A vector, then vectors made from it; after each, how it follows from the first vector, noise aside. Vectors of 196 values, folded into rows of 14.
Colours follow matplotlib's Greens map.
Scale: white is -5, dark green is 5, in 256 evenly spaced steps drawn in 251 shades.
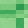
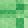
copied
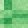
reversed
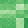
negated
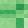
copied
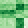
scaled up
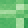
negated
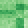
copied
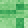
copied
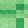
copied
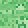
sign-scrambled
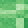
negated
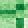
scaled up
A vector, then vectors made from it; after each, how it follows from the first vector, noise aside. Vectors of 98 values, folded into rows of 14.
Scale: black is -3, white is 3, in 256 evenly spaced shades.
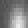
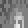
partly zeroed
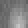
shrunk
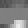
partly zeroed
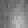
shrunk
